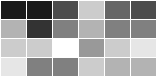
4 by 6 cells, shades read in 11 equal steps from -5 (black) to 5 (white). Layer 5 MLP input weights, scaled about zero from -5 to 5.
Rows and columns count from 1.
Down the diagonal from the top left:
-4 -3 5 3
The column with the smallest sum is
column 2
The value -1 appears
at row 1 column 5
